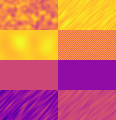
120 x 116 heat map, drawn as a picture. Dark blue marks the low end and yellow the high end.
The table splits into 4 rows of 2 panels. Panel 1,1: high, blotchy. Panel 1,2: very high, slanting up to the right, faint in contrast. Panel 2,1: very high, smooth, faint in contrast. Panel 2,2: high, checkered. Panel 3,1: middling, flat. Panel 3,2: low, flat. Panel 4,1: low, slanting up to the right. Panel 4,2: middling, slanting up to the right, faint in contrast.
